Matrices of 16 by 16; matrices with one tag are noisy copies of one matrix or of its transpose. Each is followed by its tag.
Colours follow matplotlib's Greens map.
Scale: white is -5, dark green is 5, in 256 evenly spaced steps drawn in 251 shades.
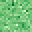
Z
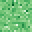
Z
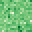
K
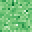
Z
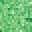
K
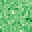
K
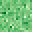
Z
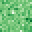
K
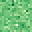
Z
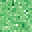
Z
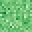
Z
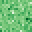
K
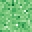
Z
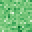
K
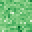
K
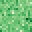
K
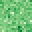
K
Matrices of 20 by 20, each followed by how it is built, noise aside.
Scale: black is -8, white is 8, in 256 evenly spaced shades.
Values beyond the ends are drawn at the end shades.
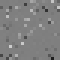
sparse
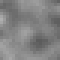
smooth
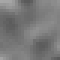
smooth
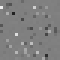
sparse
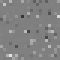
sparse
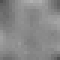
smooth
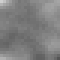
smooth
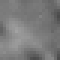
smooth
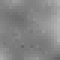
smooth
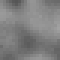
smooth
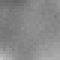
smooth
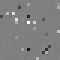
sparse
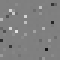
sparse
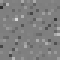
sparse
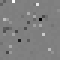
sparse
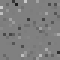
sparse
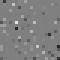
sparse
